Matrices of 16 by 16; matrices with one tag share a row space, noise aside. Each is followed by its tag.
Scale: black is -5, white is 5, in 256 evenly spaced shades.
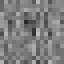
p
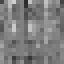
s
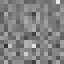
p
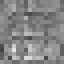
s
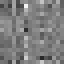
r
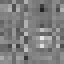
r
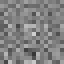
p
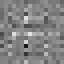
s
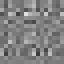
p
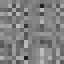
r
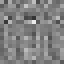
p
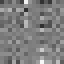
r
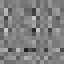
p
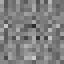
p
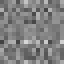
p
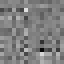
r
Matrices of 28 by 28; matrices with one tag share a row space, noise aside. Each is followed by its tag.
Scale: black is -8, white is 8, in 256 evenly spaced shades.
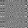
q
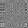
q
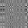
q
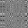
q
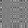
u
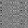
u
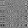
q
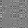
u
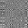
q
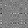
u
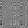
u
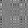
u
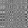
q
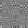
u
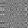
q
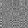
u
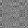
u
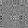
u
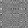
u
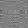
u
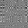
q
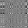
q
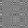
u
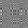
u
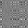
u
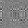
u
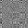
u
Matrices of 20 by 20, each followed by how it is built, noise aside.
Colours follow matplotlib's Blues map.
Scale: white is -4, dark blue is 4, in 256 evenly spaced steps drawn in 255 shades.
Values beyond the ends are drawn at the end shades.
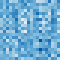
low rank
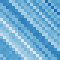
Toeplitz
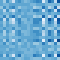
low rank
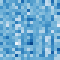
low rank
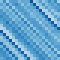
Toeplitz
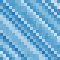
Toeplitz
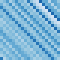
Toeplitz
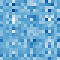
low rank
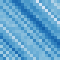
Toeplitz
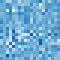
low rank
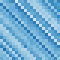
Toeplitz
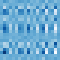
low rank
